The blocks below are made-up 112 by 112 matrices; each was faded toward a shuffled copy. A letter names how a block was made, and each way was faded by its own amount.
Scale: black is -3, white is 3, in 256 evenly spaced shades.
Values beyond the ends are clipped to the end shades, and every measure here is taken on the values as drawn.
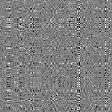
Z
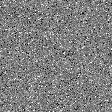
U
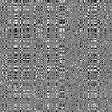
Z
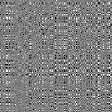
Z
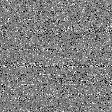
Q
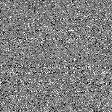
Q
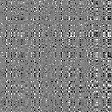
Z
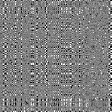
Z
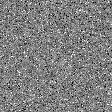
U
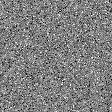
U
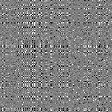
Z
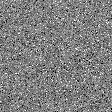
U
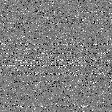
Q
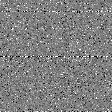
Q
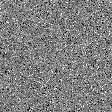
U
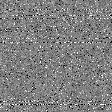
Q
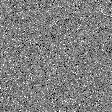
U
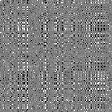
Z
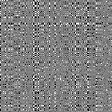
Z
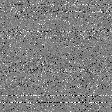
Q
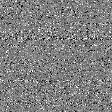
Q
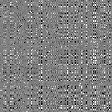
Z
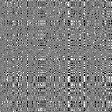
Z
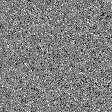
U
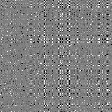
Z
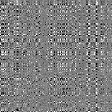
Z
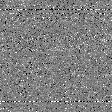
Q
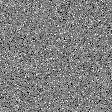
U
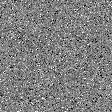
U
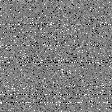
Q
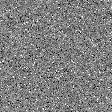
U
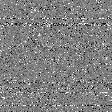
Q
